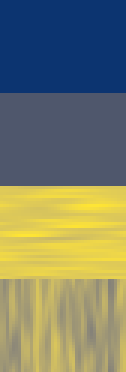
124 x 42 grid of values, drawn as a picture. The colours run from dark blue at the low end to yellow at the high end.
It is made of 4 by 1 panels. Panel 1,1: very low, flat. Panel 2,1: low, flat. Panel 3,1: very high, streaked across, faint in contrast. Panel 4,1: high, streaked downward.
